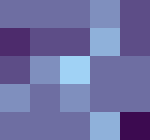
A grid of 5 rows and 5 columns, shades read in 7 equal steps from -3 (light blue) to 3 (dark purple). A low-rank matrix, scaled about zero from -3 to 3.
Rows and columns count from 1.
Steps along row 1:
same same down up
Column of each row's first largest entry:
5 1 1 2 5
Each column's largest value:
2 1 1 0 3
